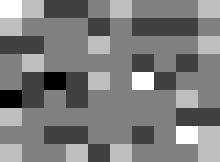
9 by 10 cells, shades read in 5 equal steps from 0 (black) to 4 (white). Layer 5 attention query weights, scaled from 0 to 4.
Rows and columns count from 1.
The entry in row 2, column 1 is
3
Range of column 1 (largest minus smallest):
4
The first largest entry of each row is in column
1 1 5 2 7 9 1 9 1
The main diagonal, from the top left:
4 2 2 2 3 2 2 2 2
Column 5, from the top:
2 1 3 2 3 2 2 2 1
